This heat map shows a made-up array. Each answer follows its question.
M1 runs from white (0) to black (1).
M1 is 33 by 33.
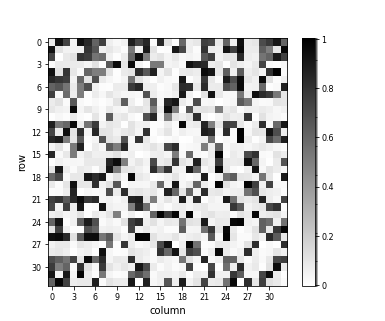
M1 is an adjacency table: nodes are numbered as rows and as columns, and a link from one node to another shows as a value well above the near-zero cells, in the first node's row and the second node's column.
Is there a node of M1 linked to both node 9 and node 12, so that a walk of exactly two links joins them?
no
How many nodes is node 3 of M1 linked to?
9
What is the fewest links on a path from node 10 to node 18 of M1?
3
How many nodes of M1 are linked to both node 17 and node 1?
0
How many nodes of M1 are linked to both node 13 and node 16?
2
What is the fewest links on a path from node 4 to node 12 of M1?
1
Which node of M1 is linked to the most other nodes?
node 0
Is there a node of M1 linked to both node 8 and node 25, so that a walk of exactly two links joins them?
no
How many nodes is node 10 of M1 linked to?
6
